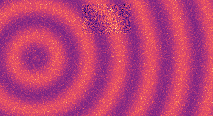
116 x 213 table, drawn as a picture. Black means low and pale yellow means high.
No overall slope runs across the table. In the top middle lies a patch that is rougher than the rest. Rings spread out from the middle left. The top middle is the roughest part.
